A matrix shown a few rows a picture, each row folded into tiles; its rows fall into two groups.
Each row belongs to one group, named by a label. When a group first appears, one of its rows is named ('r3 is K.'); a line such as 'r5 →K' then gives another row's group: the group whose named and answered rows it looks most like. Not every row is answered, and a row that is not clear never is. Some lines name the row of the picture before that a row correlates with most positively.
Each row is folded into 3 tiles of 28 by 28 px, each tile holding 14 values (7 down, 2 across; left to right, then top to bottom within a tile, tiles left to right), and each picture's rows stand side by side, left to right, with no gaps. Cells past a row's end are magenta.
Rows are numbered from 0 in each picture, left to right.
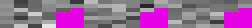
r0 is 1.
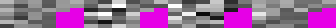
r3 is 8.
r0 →8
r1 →8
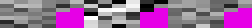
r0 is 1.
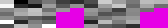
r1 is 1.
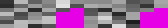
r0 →1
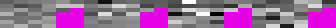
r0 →1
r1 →8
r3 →1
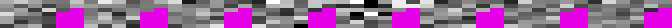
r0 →8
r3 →1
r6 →1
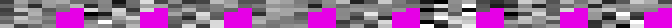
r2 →1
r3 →8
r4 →1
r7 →1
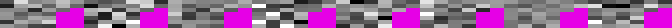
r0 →1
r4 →1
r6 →1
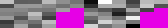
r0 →1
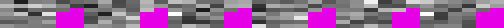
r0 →8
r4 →8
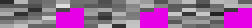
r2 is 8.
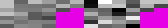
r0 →8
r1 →1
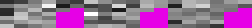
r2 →1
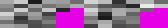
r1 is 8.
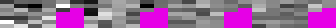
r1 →8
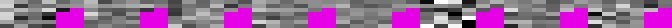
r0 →8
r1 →8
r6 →8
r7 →8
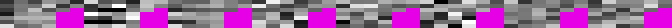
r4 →1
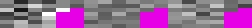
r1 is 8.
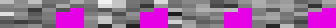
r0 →8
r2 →8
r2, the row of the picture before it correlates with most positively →0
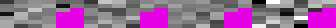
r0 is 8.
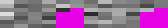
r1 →8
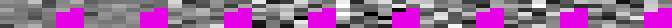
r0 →8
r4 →8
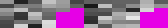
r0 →1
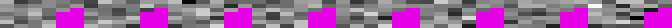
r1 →1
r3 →1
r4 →1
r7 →8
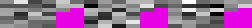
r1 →1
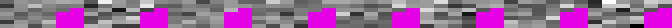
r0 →1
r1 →1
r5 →8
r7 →1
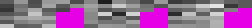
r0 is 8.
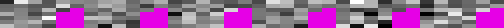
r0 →1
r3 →1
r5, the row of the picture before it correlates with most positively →0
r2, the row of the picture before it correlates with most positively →2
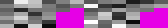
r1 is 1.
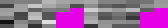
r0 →1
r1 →8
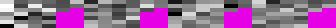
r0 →8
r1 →1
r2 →8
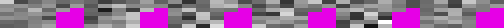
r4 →1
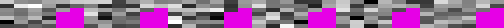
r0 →1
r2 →8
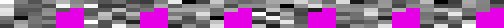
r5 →1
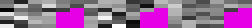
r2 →8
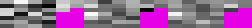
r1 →8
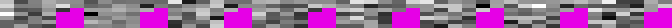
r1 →8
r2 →1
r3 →8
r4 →8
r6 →1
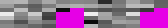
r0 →8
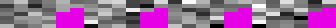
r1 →8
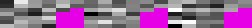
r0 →1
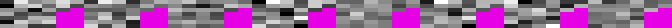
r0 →1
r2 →8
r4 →8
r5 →1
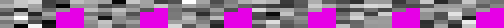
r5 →1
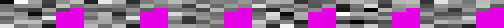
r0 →1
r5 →1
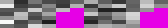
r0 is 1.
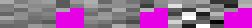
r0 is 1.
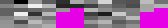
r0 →8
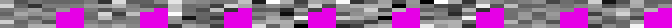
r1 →8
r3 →1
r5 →1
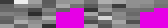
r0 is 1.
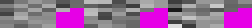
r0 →8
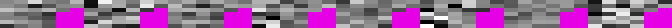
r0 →8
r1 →1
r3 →8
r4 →1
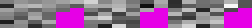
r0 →1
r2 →1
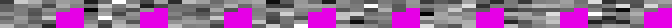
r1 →8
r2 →1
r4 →8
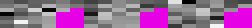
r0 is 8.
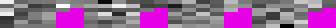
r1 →8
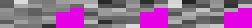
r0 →1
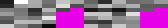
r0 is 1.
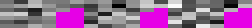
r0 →8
